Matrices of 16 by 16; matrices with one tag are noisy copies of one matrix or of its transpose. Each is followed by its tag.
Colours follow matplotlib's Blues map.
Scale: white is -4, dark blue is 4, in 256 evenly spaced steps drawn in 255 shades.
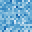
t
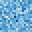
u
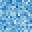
t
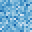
t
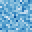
u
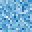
u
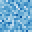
u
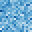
t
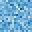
u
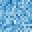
t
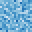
u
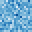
u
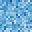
t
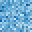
t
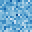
t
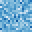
u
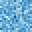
u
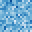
t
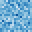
u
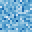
u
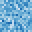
u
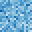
t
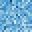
t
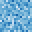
u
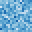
u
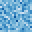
u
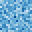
u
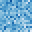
t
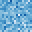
t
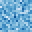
u
